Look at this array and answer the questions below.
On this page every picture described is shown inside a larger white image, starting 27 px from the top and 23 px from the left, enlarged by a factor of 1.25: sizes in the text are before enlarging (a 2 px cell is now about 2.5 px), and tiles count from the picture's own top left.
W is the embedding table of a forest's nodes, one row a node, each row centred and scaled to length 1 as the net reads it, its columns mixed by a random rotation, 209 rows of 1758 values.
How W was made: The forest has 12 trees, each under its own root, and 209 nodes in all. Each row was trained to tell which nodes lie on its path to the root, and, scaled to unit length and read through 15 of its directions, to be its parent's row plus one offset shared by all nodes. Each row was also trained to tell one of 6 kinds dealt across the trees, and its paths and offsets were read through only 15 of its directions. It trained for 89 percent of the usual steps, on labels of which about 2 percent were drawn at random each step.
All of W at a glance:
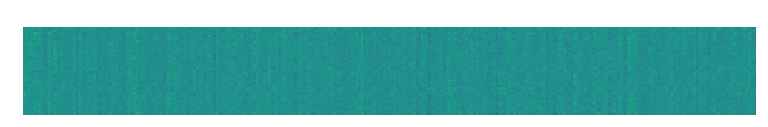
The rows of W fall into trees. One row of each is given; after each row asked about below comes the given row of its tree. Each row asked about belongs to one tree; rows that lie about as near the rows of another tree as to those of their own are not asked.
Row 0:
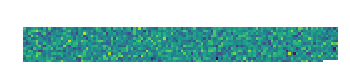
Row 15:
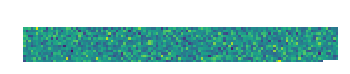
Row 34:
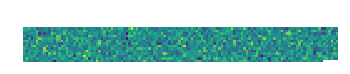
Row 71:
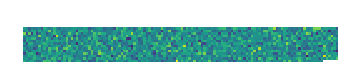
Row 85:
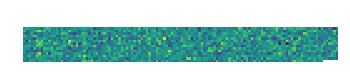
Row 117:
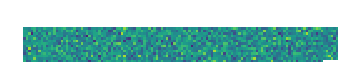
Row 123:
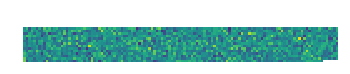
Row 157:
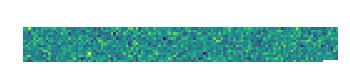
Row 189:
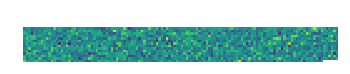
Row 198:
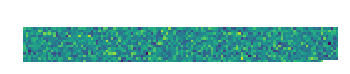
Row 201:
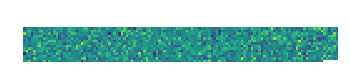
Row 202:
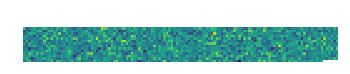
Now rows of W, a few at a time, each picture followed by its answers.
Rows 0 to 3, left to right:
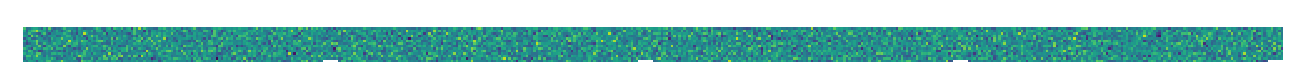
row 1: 201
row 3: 201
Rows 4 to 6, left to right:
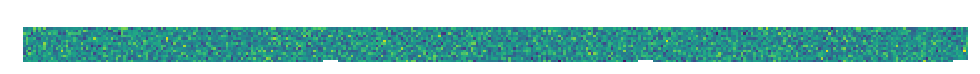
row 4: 117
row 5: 117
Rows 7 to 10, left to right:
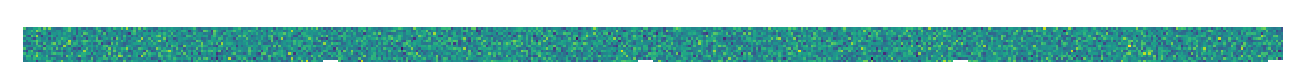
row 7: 0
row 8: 123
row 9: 123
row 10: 34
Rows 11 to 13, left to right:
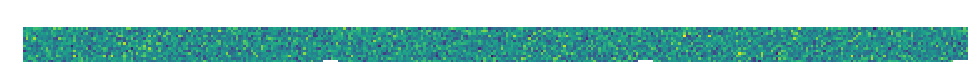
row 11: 117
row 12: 157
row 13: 198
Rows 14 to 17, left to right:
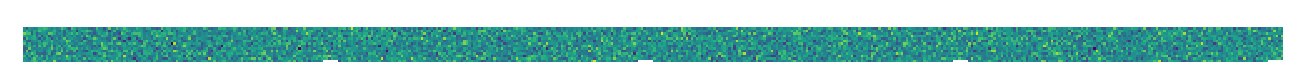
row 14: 117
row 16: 157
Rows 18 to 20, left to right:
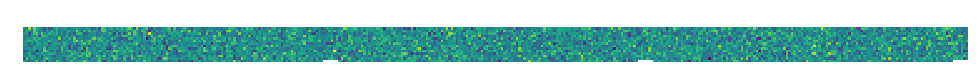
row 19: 117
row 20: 34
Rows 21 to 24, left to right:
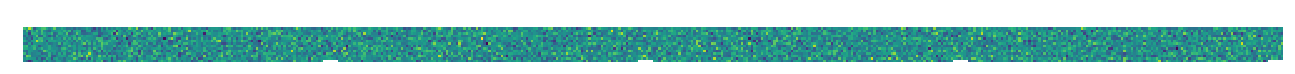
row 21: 157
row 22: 117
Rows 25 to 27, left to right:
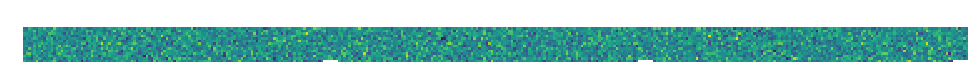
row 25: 157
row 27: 15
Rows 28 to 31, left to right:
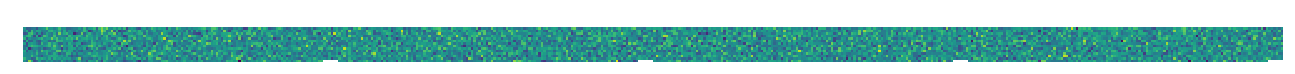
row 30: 157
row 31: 15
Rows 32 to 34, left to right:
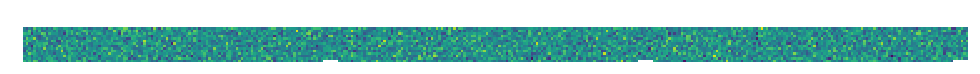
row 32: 117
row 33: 0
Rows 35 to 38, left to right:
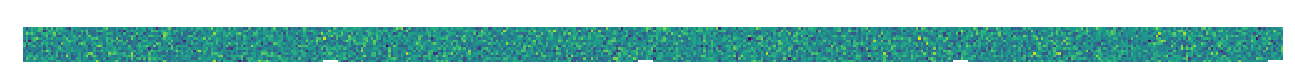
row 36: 157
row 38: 157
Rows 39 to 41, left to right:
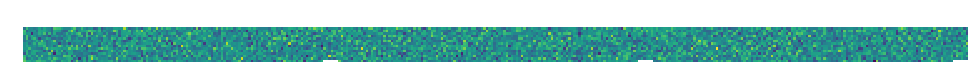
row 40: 198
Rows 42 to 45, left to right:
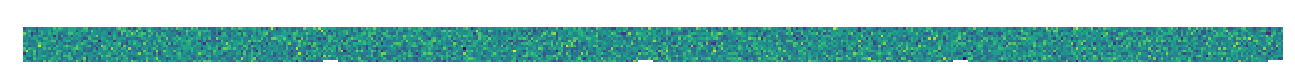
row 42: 201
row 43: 201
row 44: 123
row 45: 123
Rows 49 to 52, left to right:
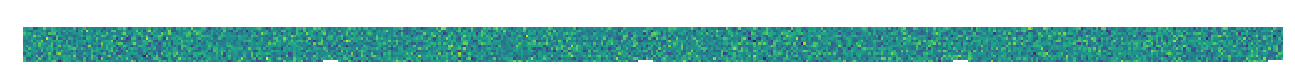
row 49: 157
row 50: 15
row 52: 123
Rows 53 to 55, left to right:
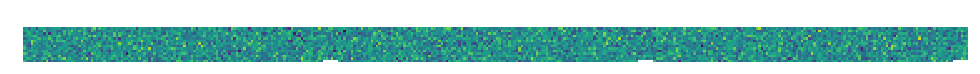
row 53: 34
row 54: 123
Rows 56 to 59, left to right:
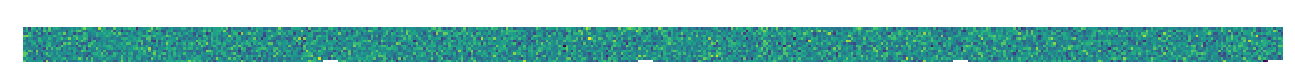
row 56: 123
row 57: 201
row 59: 157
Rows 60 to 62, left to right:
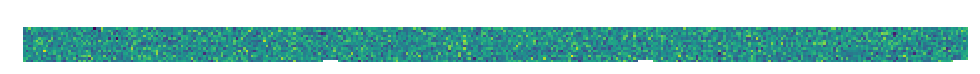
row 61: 15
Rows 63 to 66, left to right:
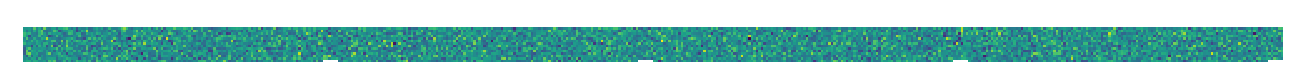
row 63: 15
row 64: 85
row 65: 117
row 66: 157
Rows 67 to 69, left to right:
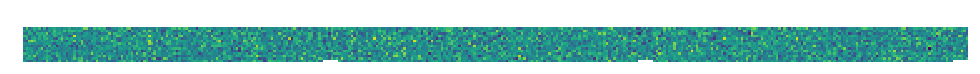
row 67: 15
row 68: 0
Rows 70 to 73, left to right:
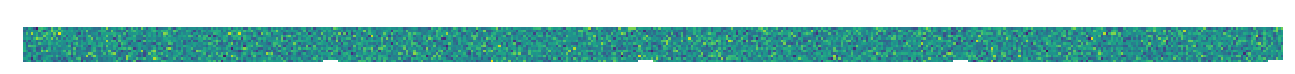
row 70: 157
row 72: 0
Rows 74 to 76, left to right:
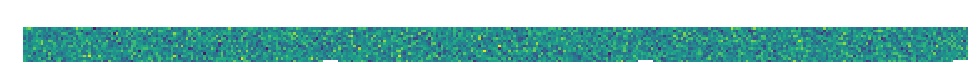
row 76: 202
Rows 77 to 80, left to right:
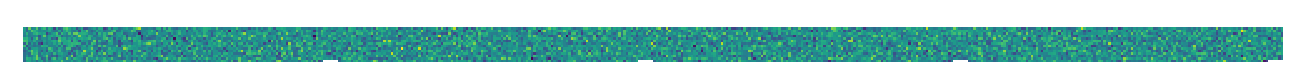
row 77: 0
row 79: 198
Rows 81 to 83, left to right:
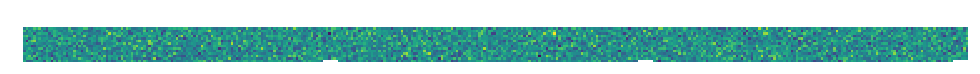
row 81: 15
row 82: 157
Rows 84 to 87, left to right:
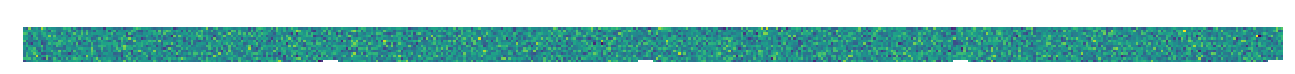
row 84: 157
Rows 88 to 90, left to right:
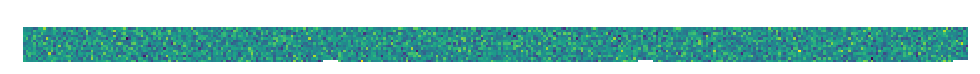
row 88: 157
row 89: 123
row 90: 123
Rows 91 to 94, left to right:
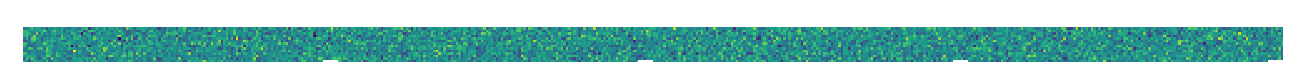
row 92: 198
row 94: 201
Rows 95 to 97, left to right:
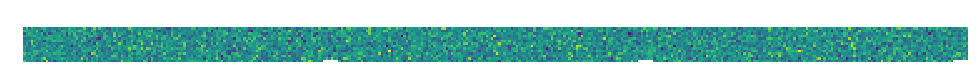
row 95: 34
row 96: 117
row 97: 71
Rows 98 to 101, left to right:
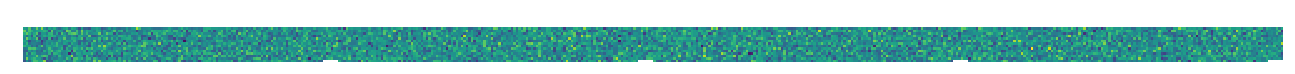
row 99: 71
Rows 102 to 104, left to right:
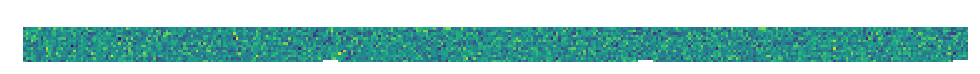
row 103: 123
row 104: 123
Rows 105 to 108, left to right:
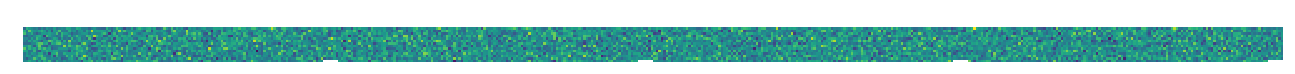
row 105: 201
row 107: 123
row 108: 189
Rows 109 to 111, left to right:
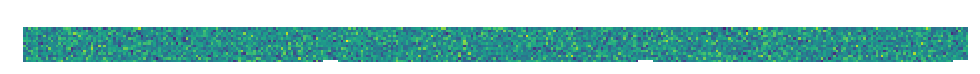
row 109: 0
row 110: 15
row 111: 15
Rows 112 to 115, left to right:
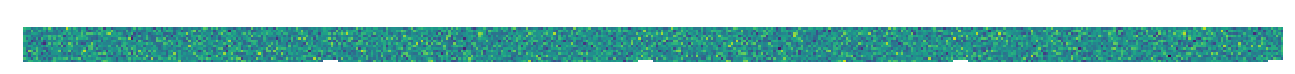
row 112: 123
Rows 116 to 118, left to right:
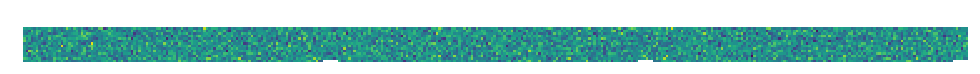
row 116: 123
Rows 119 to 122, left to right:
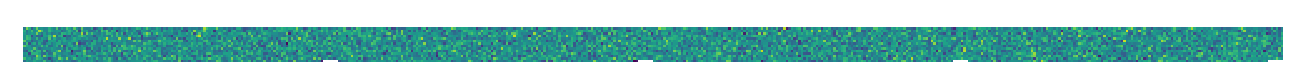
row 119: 85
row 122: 15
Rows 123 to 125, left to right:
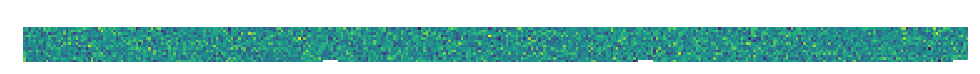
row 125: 117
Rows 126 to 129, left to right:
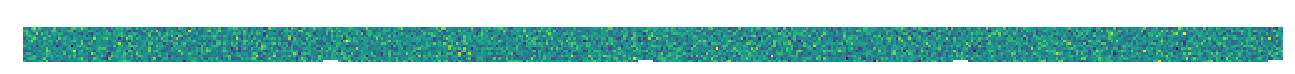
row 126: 117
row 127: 15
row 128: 117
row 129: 117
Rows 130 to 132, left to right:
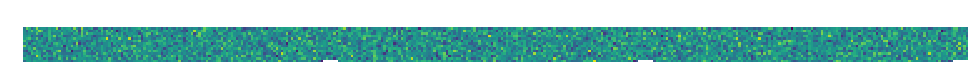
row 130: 85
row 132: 201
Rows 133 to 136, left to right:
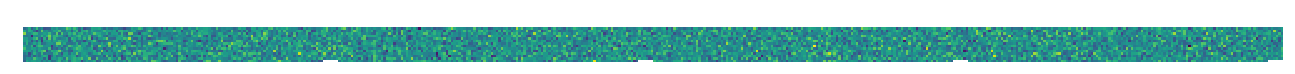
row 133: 201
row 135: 34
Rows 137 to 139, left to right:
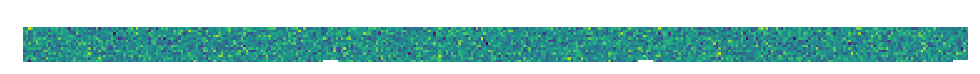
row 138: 117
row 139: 157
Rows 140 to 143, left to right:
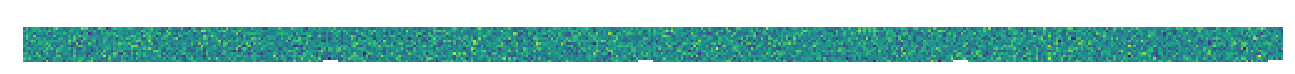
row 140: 85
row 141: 201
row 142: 117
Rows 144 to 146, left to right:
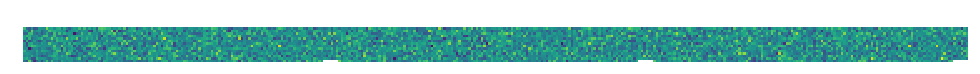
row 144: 123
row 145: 189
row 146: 198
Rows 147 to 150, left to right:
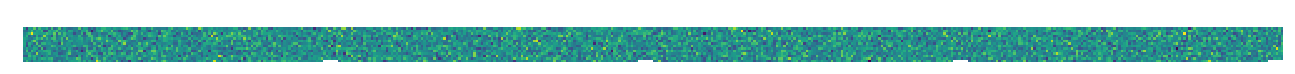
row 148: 198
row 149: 123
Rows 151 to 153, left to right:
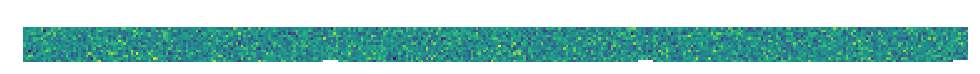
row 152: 34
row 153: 123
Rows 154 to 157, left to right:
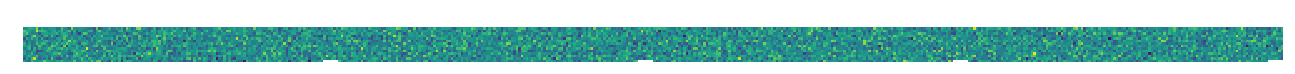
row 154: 117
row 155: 198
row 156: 71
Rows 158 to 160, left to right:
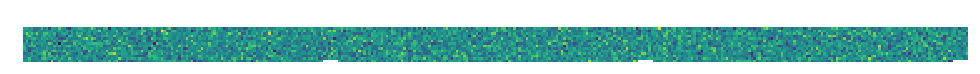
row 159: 71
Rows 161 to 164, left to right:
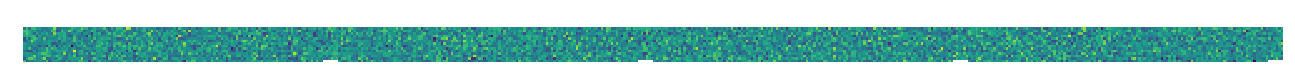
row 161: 117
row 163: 71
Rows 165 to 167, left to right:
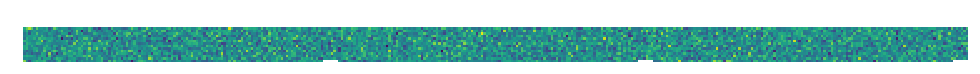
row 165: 189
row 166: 117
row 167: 15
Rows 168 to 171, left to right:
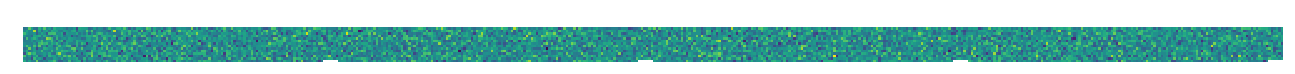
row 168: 157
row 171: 157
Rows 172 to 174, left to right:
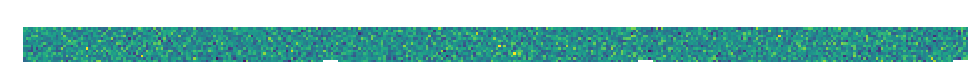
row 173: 34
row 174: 71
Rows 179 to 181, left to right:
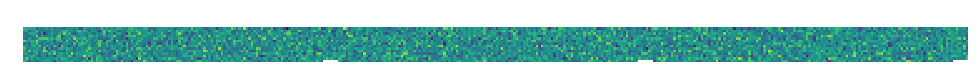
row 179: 34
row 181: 71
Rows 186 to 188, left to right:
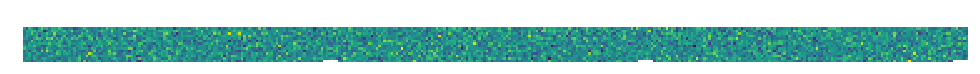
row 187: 117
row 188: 15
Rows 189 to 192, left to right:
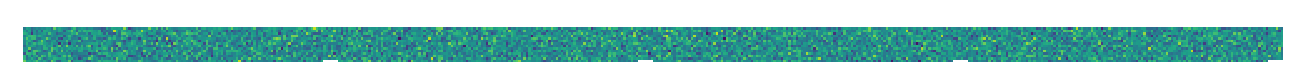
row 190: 15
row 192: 201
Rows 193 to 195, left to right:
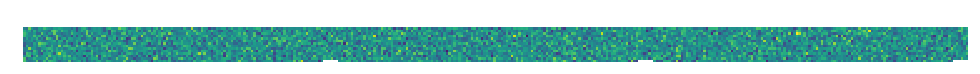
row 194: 34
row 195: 157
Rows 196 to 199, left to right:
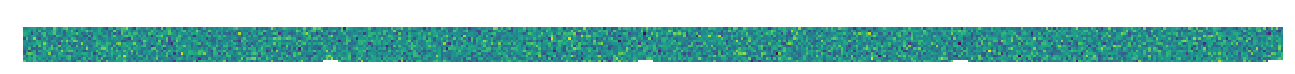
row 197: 71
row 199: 71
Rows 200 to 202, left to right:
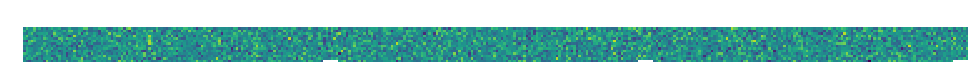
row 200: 15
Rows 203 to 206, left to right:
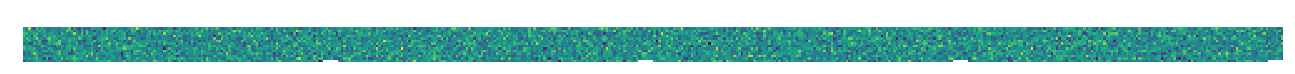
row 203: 157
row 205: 15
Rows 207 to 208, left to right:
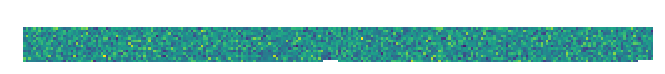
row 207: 85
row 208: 15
